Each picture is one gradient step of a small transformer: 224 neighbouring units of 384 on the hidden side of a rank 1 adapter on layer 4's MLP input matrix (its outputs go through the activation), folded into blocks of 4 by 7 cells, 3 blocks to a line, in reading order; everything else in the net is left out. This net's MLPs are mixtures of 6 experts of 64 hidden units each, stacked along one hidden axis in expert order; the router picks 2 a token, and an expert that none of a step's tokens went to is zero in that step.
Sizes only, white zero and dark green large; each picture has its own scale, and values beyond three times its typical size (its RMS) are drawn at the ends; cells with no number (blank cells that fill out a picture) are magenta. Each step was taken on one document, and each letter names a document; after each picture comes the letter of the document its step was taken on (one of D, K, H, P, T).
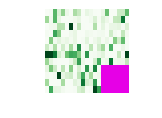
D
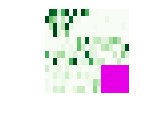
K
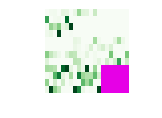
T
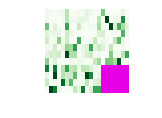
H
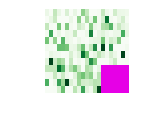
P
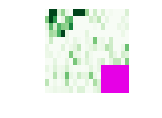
K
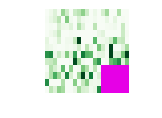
D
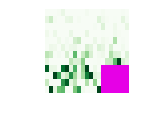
H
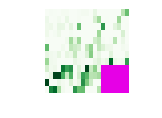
T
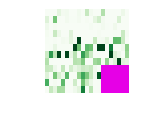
D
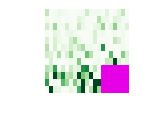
H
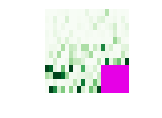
H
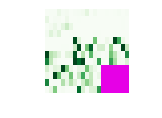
D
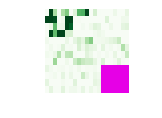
K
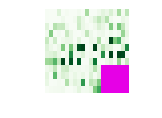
P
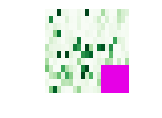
H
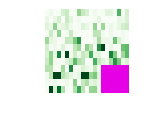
D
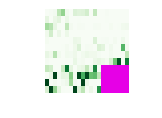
T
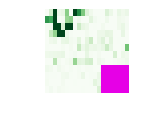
K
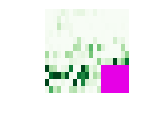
T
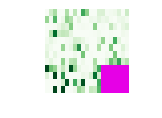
P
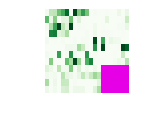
K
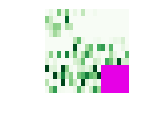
D
